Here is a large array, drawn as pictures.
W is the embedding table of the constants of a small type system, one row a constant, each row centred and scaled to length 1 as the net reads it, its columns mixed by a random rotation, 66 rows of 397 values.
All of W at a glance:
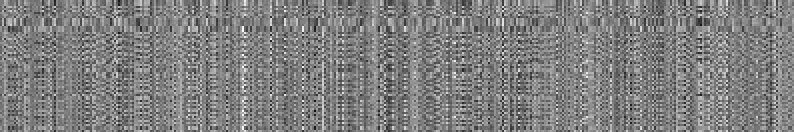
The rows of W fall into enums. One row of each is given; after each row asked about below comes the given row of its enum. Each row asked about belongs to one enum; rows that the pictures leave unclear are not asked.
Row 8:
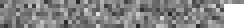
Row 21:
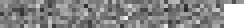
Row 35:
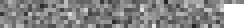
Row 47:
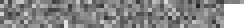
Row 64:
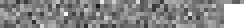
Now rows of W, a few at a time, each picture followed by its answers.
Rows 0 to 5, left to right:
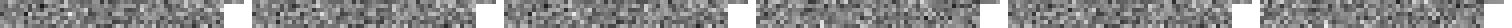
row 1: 35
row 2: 35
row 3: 47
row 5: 47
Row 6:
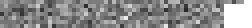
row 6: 21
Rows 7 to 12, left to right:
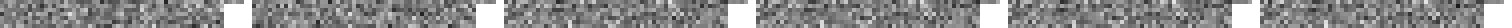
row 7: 35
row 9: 47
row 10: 47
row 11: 47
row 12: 47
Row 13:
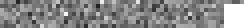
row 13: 64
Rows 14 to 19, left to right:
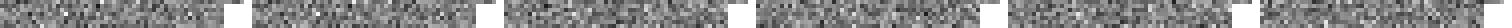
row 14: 64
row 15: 64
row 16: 35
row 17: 8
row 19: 47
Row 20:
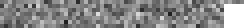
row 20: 8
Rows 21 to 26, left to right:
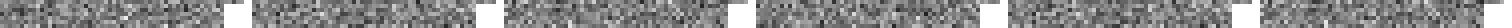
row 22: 35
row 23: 47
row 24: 8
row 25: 35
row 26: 47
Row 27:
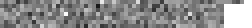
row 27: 64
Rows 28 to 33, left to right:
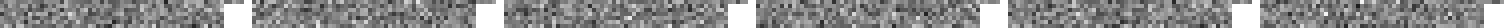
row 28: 35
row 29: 47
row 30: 21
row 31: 8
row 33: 64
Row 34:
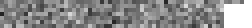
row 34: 35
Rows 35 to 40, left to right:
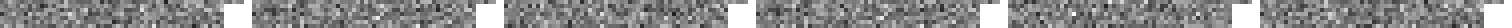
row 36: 21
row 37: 8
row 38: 21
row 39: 64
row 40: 35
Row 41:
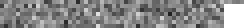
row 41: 8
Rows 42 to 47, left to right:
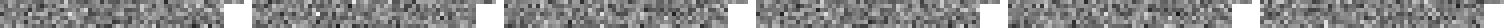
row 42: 35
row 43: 64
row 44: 8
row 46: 8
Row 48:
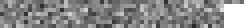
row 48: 35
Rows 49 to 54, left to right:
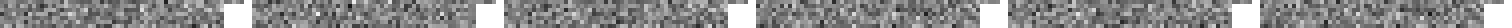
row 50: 64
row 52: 8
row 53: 35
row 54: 8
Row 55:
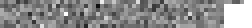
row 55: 64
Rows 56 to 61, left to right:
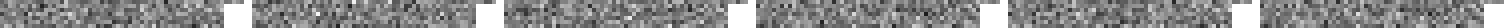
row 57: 64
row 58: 21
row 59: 8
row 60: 35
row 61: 8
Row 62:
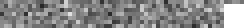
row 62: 35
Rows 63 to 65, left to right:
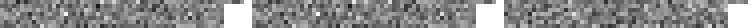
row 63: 64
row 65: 35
